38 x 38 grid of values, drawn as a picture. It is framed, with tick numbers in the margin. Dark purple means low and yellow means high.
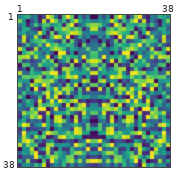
The values spread evenly over their range. There is no seam. The texture is fine-grained noise. There is no overall slope. It is mirror symmetric from left to right. On average the colour sits 50% of the way up the scale. No row or column stands out. There are no regular stripes.
